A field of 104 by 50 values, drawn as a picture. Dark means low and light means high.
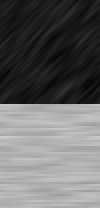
It is made of 2 by 1 panels. Panel 1,1: very low, slanting up to the right, faint in contrast. Panel 2,1: high, streaked across, faint in contrast.
